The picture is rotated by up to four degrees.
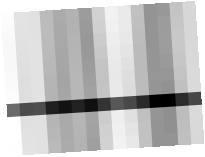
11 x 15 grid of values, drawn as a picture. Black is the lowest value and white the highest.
The values are skewed, with a long tail toward low values. The ninth with the lowest average is the bottom right. Overall the values sit about 70% of the way up the scale. Row 8 differs from the rows beside it.
